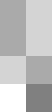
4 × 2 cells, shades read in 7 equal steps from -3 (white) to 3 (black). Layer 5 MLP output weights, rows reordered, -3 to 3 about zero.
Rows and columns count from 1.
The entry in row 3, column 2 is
-1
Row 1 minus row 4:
2 -2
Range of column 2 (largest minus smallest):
2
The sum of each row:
-3 -3 -3 -3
